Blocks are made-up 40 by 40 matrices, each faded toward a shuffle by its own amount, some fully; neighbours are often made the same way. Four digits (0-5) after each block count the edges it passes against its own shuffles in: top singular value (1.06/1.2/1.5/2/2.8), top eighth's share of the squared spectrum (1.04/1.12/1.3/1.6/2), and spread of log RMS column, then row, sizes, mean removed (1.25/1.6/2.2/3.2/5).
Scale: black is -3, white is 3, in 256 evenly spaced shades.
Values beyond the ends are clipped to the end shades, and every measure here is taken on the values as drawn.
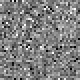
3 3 0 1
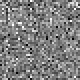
3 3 1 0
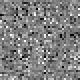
3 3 2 2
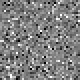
2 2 0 0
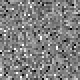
0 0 0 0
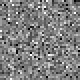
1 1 0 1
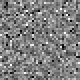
3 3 1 1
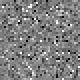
2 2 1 1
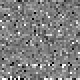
2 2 0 2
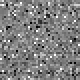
0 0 0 1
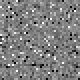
0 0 0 0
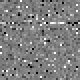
2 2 0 1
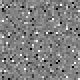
0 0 0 0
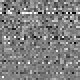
2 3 0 3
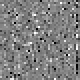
3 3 1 0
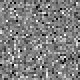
2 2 1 0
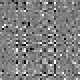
4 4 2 3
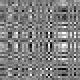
5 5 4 4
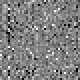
3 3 1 1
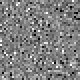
0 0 0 0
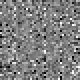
3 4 2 1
